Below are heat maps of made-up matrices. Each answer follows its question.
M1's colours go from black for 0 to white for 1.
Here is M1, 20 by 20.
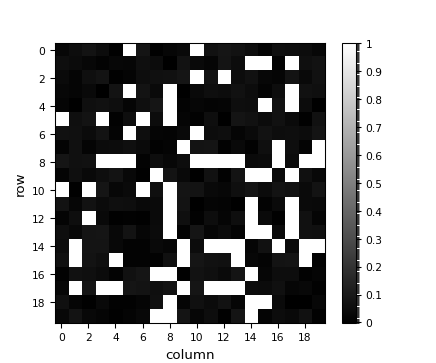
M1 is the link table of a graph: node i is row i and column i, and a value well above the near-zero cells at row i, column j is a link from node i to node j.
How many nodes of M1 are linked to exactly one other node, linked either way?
0
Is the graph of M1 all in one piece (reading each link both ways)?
yes
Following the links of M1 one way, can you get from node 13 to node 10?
yes
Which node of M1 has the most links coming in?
node 8
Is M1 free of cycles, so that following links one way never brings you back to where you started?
no
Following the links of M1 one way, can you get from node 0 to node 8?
yes
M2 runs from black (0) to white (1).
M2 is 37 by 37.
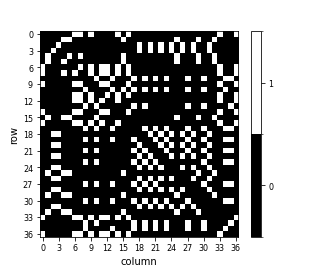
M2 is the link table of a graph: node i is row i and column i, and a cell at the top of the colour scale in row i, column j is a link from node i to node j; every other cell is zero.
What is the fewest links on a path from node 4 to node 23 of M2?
3
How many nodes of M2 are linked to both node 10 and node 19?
8
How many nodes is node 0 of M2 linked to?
7
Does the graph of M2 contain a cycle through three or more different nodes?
yes
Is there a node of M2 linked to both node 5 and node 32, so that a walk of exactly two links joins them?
yes
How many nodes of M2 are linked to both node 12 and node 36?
6
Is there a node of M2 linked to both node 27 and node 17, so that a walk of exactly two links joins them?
yes
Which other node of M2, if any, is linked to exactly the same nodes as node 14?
node 9
